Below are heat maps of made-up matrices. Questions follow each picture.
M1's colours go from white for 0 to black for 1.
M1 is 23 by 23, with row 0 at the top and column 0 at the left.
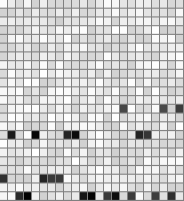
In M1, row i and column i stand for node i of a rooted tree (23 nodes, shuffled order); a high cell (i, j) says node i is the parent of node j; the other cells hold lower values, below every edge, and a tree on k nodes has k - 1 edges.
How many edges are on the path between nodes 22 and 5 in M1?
3
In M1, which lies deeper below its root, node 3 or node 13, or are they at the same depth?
the same depth
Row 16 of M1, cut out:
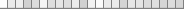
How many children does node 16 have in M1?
0
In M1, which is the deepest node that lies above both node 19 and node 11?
22
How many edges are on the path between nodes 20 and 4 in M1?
3
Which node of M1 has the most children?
22
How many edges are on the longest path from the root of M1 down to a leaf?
2
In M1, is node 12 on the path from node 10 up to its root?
yes
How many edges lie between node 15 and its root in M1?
1
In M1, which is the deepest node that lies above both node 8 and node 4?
15
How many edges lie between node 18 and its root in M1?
2
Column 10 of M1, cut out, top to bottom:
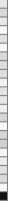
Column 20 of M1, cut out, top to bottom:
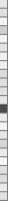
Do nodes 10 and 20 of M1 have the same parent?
no
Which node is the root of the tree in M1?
12
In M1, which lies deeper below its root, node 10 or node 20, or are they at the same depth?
node 10
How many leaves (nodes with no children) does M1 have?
19
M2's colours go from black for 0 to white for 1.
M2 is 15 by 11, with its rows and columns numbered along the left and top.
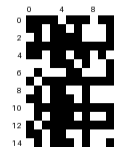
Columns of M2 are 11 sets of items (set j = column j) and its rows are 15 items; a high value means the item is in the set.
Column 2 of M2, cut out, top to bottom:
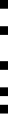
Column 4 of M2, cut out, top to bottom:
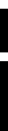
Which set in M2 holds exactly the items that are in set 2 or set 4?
8
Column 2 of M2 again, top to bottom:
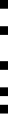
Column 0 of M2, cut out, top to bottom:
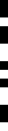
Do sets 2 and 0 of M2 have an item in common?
yes
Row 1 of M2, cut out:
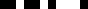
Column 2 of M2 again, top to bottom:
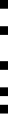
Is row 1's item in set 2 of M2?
yes
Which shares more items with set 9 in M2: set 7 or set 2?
set 2
